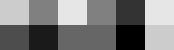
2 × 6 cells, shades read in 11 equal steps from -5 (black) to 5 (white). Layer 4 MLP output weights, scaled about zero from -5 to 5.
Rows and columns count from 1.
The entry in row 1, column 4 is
0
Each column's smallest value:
-2 -4 -1 -1 -5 3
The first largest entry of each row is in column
3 6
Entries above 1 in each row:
3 1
